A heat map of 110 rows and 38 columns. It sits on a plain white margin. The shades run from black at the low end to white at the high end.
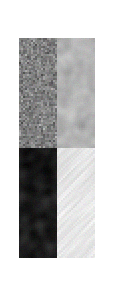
The table splits into 2 rows of 2 panels. Panel 1,1: middling, fine-grained. Panel 1,2: high, blotchy, faint in contrast. Panel 2,1: very low, blotchy, faint in contrast. Panel 2,2: very high, slanting up to the right, faint in contrast.
